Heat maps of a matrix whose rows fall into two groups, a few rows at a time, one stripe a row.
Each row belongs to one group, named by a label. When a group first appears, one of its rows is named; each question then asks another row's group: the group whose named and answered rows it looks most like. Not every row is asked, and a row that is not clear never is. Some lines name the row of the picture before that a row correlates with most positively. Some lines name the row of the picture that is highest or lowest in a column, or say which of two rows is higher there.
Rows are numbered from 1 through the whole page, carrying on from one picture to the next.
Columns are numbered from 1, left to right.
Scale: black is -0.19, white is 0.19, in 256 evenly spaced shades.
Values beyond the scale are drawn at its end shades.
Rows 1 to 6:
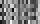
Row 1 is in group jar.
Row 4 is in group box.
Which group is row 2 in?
box
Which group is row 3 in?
jar
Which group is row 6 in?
box
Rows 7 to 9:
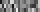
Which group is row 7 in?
box
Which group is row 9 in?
box
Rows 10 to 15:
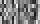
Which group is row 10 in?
jar
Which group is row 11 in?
box
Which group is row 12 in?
jar
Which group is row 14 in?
jar
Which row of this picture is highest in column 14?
15
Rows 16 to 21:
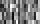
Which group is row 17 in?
box
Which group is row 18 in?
box
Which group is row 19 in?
jar
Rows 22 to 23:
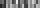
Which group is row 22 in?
box
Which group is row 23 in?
box
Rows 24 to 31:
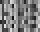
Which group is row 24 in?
box
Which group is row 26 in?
jar
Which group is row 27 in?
jar
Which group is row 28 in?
jar
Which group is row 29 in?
box
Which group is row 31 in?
jar
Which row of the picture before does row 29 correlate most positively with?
23
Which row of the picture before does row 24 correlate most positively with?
23
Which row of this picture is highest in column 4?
29
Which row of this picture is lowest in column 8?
29
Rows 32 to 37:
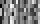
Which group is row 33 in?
box
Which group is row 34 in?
jar
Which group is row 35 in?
jar
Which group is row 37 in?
box
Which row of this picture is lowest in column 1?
33
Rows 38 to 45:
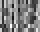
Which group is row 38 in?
jar
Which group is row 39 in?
jar
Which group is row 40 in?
jar
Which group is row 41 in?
jar
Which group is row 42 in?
jar
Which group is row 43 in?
jar
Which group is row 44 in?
box
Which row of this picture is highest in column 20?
42
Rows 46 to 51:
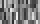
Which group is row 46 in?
jar
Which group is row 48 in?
box
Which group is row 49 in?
box
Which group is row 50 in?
box
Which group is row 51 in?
jar
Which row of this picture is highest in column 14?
51
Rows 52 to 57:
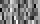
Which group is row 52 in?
box
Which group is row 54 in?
box
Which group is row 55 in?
jar
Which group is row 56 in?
jar
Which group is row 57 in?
box
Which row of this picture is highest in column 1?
56
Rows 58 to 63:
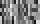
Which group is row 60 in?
jar
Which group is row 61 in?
box
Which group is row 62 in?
jar
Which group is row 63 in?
jar
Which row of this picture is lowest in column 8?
58
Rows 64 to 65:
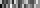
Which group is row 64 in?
jar
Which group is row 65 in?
box
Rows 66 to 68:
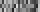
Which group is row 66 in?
jar
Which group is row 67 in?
box
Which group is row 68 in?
jar
